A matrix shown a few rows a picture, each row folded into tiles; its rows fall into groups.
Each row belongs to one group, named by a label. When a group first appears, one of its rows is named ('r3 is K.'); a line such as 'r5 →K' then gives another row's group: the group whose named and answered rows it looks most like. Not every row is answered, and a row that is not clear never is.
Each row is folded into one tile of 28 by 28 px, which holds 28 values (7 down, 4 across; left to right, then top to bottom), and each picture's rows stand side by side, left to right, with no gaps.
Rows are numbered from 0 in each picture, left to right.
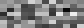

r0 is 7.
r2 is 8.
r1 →7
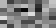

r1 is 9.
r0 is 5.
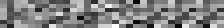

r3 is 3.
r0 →9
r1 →8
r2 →9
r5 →5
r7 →5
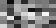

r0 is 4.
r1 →8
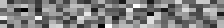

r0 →5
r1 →4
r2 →4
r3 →8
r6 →7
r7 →7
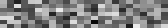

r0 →5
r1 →7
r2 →9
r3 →4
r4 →8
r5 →7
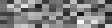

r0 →3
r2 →4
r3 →8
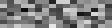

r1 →8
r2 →7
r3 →7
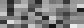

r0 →9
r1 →4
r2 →3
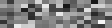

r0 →3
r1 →7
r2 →5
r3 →9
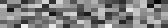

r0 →8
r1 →8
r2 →7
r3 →7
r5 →5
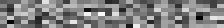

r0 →4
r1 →9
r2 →9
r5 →4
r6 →4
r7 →3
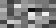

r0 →9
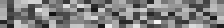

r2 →3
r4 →7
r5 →9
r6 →7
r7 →4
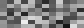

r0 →4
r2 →5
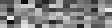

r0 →4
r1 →5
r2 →5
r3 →4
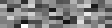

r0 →8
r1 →5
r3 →5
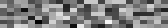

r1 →4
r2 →8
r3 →7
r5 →3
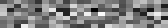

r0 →8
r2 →4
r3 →8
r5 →7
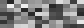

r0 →3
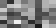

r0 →9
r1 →9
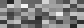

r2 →8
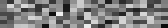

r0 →3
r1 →8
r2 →9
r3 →8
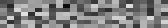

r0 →4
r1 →7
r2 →5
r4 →5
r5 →4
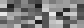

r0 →5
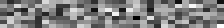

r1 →9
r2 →7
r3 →4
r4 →9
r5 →4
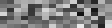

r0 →9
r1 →7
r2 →8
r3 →4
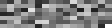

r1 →9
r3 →8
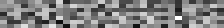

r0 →7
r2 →5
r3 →8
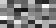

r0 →5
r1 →5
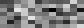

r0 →4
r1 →5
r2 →3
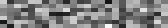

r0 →5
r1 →7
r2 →3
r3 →8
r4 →9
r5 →9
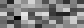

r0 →4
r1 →7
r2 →3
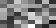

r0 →9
